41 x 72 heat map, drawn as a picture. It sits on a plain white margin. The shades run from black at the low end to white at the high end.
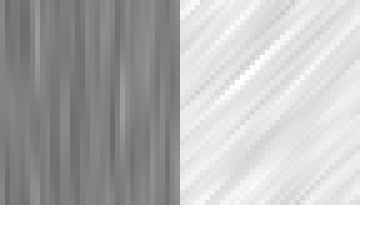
It is made of 1 by 2 panels. Panel 1,1: middling, streaked downward, faint in contrast. Panel 1,2: very high, slanting up to the right, faint in contrast.
